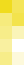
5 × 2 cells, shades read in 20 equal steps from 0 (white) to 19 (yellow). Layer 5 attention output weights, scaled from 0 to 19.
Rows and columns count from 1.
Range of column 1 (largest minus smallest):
11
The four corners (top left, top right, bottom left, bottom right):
19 14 10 3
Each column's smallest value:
8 0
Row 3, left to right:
10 6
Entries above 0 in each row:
2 2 2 1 2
